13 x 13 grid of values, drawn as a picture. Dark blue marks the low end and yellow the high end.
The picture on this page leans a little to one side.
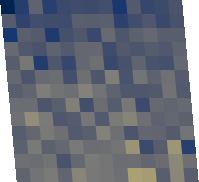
Calmest part: top right. Stripes: none. Ninth with the highest average: bottom middle. Slope: up to the bottom. Ninth with the lowest average: top left.
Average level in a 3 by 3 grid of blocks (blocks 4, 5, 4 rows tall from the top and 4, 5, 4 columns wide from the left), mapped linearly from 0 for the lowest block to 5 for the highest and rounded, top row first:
011 / 333 / 454
